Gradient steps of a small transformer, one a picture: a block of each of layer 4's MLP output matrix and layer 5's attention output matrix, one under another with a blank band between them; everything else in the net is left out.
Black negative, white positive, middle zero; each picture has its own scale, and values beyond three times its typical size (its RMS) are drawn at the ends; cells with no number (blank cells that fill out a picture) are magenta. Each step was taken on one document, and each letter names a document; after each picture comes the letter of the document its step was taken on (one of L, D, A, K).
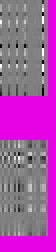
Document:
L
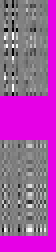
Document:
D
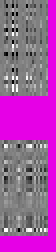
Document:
D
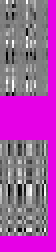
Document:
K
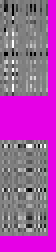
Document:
D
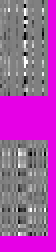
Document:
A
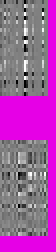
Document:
A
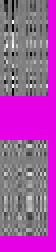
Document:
D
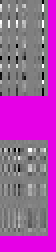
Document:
L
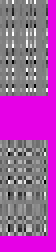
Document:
K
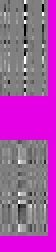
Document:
A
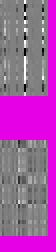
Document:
A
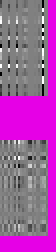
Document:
L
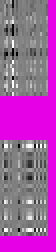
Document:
D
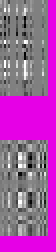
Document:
A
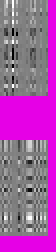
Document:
D
